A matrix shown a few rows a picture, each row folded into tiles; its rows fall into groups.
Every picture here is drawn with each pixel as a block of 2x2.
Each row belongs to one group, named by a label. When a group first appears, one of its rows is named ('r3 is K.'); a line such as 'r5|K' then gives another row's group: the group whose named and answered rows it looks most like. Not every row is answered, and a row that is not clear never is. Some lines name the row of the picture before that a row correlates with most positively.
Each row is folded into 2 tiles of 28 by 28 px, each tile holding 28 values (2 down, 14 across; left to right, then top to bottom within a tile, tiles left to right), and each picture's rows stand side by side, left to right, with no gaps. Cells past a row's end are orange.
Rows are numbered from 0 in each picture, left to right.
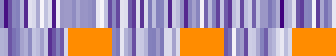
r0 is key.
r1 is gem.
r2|gem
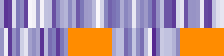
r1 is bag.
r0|key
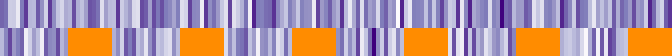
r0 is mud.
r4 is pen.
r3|gem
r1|gem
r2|gem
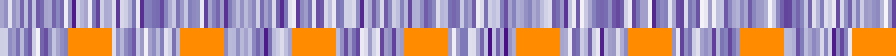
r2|bag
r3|mud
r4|key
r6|key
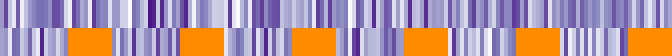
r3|mud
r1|mud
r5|pen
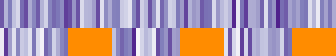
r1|mud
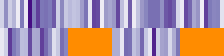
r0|bag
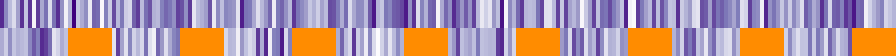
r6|gem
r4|key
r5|gem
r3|pen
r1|pen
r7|pen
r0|bag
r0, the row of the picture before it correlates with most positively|0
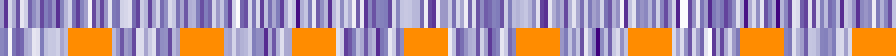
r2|bag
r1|mud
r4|bag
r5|gem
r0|gem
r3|bag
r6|bag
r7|gem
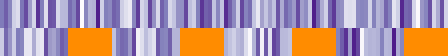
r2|key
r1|mud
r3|mud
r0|mud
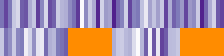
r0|mud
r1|key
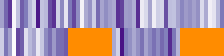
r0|mud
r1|key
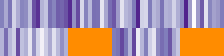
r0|pen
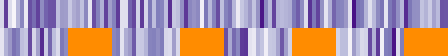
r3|key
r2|mud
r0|bag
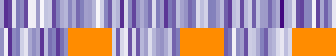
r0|key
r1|pen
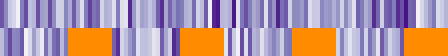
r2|pen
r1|gem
